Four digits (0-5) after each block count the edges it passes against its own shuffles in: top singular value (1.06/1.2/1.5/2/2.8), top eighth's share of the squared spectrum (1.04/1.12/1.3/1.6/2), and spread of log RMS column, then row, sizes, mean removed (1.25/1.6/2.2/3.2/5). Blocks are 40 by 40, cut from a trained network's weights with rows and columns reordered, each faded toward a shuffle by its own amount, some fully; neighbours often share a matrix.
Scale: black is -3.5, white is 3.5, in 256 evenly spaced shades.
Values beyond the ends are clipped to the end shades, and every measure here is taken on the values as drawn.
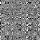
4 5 3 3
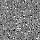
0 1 0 0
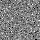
0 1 0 0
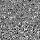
1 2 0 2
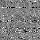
3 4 0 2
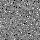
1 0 0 0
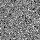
0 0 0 0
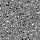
0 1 0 0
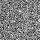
0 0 0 0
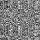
3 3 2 1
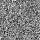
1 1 0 0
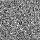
1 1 0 0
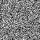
0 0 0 0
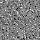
2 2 0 1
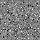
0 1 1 1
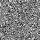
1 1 0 0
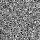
1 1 0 0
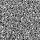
0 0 0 0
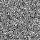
0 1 0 0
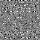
2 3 0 2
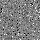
0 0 0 0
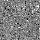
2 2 0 1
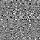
3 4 1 2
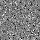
1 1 0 0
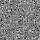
2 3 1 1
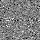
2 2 0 2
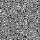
3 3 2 1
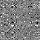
3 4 2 2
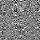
3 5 2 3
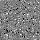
1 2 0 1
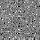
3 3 1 1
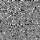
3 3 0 1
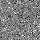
1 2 0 0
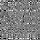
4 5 2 3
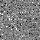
2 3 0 1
